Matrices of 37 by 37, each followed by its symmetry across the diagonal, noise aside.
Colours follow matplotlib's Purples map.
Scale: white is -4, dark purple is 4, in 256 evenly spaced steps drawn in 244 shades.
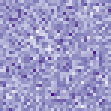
symmetric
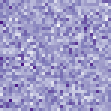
neither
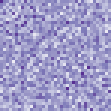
symmetric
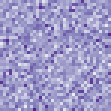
symmetric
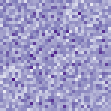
symmetric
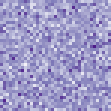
neither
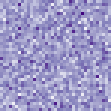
neither
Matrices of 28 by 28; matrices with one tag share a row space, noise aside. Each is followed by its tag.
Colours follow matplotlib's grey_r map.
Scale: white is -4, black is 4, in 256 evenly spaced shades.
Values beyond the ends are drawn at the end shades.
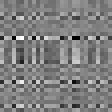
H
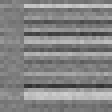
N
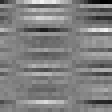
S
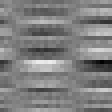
S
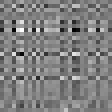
H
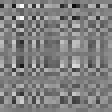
H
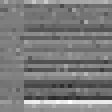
N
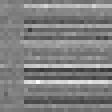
N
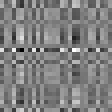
H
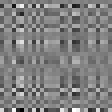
H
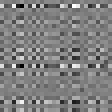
H
